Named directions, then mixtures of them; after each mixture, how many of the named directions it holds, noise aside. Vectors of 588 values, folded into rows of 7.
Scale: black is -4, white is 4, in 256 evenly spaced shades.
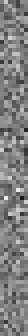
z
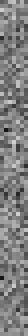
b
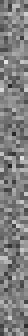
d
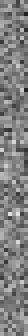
three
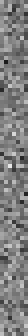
one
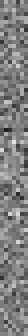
two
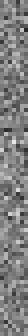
two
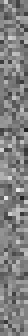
one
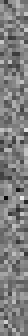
one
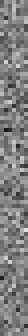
three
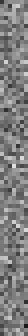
two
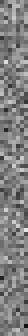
two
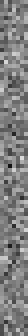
two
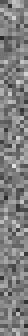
three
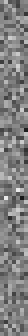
one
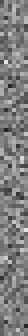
three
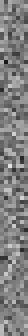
two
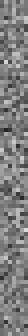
three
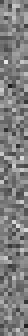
two
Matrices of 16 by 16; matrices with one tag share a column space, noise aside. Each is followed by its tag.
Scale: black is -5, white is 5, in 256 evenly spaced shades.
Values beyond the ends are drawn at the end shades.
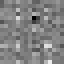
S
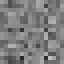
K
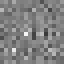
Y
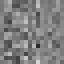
K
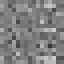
K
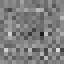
Y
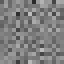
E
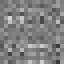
S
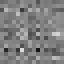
Y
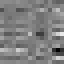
Y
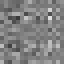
S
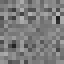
S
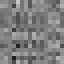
K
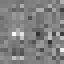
Y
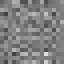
E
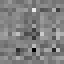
Y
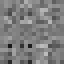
S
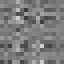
S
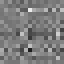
Y
